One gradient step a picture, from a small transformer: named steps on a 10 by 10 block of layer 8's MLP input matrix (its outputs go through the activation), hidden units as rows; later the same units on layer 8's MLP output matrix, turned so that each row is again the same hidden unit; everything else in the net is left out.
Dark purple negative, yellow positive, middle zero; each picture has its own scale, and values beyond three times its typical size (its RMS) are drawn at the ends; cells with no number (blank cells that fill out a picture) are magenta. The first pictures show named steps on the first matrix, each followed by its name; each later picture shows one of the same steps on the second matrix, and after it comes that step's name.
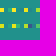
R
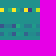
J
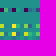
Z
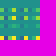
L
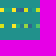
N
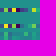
Z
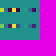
R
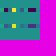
N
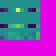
Z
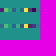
R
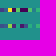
N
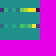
N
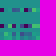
Z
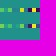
R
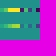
N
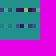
N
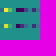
R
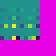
L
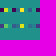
N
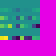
L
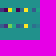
N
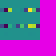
J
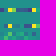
Z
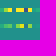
N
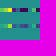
N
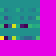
L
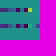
J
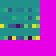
L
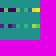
N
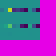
J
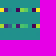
J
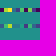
N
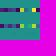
J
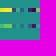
N
